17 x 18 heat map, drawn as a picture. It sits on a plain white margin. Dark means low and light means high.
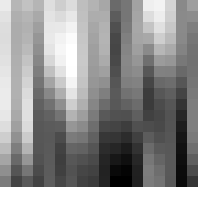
The halves do not mirror each other. The field climbs toward the top left. The ninth with the lowest average is the bottom middle. The bottom middle is the calmest part. Streaks run downward.
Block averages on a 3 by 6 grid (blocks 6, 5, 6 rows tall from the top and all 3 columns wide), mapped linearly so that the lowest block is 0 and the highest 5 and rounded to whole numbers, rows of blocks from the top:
5 5 5 3 4 3 / 5 3 4 2 2 2 / 3 1 2 0 1 1
